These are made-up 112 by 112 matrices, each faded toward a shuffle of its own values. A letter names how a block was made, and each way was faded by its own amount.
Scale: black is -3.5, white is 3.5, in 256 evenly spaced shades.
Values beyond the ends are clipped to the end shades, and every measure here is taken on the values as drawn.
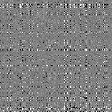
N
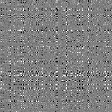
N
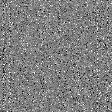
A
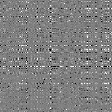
N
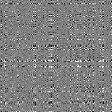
N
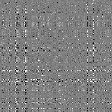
N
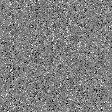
A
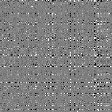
N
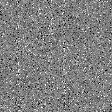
A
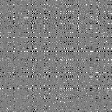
N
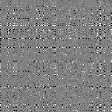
N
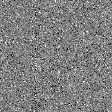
A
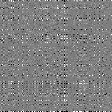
N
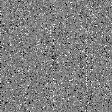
A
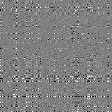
N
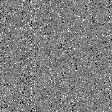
A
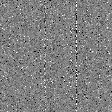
A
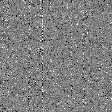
A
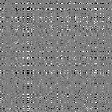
N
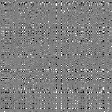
N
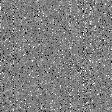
A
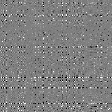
N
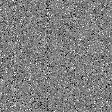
A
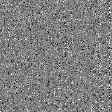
A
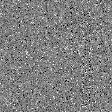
A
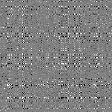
N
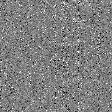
A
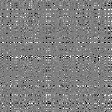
N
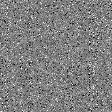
A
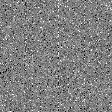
A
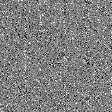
A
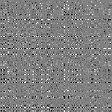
N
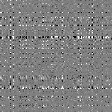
N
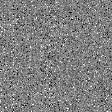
A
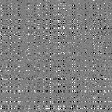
N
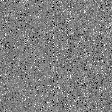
A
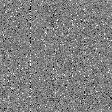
A
